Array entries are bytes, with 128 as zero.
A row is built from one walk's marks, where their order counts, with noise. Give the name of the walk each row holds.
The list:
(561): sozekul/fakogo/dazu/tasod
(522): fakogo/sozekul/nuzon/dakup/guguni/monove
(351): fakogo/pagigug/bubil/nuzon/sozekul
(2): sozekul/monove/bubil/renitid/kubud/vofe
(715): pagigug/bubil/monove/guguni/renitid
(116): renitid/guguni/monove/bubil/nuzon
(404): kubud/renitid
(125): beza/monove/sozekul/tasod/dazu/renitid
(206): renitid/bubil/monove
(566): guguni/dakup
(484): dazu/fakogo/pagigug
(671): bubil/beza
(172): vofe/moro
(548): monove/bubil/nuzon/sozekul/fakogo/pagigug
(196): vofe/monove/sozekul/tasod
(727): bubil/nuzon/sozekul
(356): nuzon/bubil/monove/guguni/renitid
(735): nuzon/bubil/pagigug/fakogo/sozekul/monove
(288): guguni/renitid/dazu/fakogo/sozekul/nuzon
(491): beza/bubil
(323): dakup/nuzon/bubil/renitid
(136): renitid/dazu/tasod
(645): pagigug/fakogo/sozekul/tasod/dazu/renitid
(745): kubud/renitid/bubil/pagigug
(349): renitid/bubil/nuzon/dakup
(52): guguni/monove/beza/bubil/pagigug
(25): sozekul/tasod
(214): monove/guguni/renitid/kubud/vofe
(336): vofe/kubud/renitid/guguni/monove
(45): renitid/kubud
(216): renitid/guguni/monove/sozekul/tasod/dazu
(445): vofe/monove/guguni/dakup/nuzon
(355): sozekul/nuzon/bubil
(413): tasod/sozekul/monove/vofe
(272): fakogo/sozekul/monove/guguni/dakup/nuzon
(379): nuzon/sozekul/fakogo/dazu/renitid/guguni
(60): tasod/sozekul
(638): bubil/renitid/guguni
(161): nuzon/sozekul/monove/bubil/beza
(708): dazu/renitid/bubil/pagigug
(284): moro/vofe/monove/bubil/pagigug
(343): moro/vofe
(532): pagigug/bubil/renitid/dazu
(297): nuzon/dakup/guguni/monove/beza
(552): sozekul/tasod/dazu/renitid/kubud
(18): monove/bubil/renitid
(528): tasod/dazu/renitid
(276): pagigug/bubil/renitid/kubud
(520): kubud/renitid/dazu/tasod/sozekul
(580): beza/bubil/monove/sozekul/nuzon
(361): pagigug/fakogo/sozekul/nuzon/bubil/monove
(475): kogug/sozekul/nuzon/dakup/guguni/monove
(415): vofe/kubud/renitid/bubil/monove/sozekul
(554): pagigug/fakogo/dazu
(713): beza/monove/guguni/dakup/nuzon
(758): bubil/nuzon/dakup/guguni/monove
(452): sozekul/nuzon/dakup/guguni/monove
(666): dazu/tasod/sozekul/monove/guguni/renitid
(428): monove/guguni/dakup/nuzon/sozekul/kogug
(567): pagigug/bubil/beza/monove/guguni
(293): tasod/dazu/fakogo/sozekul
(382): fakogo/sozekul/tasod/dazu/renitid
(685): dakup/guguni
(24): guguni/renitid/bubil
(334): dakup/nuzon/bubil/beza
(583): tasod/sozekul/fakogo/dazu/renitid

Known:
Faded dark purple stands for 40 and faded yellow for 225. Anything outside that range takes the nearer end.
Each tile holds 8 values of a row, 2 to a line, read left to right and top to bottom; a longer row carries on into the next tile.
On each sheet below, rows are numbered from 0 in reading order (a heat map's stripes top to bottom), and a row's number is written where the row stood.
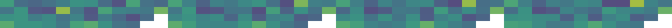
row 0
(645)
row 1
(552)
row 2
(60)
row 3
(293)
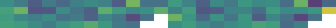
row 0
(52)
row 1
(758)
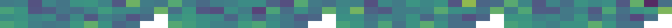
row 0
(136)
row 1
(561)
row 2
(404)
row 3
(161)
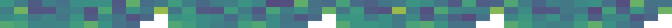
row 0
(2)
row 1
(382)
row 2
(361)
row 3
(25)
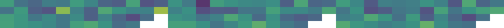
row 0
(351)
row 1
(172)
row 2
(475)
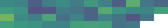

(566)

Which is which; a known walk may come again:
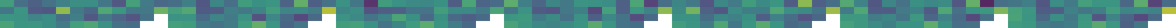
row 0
(554)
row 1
(206)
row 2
(172)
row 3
(355)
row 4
(745)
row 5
(161)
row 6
(349)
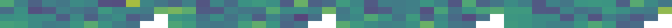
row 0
(293)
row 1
(116)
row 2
(475)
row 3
(708)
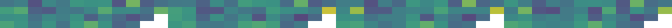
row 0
(45)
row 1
(638)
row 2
(18)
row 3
(2)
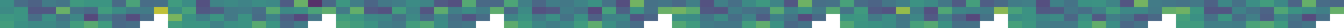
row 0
(532)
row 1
(297)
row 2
(272)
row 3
(25)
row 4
(216)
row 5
(361)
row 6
(136)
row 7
(24)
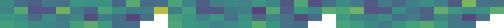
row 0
(715)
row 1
(452)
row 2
(52)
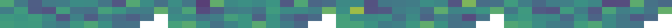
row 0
(484)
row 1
(284)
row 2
(428)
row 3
(382)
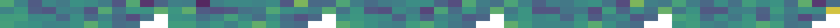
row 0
(379)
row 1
(336)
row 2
(561)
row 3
(552)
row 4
(727)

